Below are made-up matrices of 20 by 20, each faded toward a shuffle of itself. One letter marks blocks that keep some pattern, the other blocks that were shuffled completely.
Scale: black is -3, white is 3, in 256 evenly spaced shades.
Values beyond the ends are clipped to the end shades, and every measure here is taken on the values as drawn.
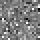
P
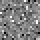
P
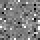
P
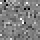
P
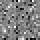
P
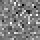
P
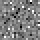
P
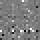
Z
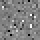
P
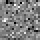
P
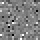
P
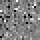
P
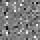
Z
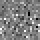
P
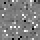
P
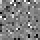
Z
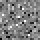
P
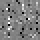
Z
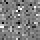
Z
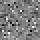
P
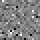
P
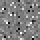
P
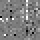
Z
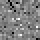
P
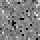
P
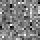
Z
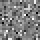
P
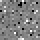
P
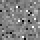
P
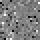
P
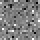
P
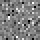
P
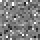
P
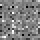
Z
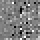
Z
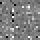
Z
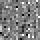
Z
